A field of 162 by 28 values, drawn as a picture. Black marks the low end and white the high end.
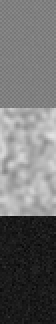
It is made of 3 by 1 panels. Panel 1,1: middling, checkered, faint in contrast. Panel 2,1: high, blotchy. Panel 3,1: very low, fine-grained, faint in contrast.
